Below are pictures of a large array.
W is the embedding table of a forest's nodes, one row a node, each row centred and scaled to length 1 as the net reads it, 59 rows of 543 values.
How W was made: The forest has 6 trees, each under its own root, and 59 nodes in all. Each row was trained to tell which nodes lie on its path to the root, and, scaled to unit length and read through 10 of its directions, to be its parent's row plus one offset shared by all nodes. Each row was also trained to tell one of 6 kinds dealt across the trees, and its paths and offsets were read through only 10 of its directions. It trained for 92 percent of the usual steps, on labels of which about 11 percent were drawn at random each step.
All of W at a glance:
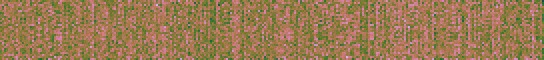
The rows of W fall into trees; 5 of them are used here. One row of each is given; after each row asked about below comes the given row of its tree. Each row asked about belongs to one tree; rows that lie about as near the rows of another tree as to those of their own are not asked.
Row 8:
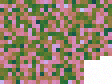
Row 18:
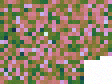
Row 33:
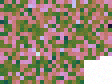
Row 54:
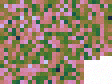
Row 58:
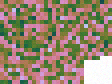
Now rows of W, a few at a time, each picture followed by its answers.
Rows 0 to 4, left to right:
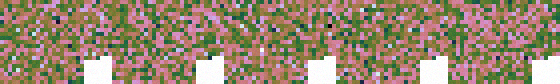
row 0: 18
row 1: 8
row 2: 18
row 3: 18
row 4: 54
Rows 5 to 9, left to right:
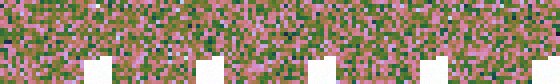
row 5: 54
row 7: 54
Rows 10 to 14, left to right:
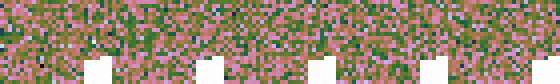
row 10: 54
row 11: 8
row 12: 8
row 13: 8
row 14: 8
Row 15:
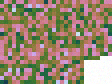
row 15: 18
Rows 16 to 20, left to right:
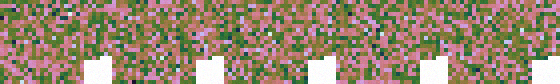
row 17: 18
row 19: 8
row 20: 18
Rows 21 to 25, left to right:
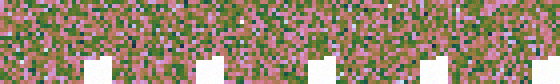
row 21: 8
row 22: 8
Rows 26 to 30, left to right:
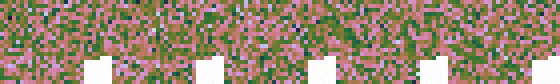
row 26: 8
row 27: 54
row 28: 54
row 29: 18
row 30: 58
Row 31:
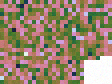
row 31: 18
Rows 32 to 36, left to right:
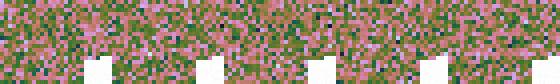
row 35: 54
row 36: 33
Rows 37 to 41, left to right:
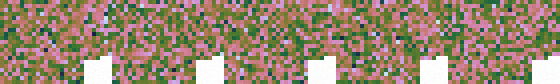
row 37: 18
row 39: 18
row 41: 54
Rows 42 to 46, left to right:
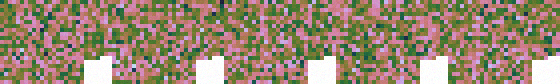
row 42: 8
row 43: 54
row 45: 58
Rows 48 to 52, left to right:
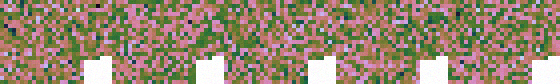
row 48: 18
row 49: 54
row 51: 54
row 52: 8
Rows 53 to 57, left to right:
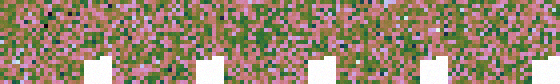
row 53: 8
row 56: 18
